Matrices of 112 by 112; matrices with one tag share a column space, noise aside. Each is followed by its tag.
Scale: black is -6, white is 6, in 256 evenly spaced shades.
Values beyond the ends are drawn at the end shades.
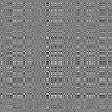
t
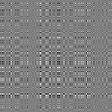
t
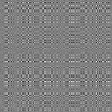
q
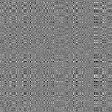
q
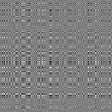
t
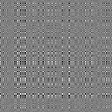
t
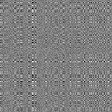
q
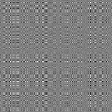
q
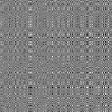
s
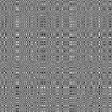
s
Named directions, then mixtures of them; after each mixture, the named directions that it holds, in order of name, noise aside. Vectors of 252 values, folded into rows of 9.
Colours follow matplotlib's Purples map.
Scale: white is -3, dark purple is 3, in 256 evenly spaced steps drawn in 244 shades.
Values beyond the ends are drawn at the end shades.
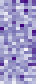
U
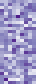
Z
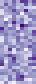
U, Z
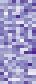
U, Z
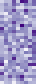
U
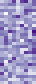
U, Z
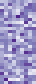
Z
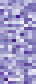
Z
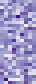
Z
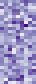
U, Z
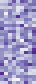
U, Z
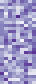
U, Z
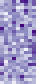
U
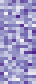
U, Z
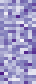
U, Z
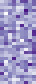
U, Z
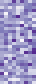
U, Z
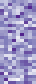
Z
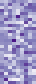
Z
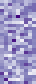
Z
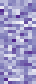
Z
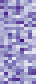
U, Z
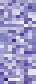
Z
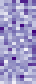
U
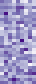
U, Z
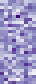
Z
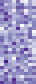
U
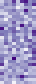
U
